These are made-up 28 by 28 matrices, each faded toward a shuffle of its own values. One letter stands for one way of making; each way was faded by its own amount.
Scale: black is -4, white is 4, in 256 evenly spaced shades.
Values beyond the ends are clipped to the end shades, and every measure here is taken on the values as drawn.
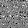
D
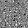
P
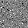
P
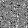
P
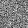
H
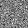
H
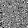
P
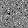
P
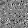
D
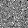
H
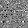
D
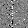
P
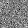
H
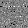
D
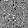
P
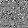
D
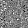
P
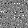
D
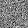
H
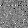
D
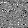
D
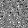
P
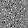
P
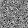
H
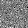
H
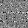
D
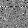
D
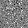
P
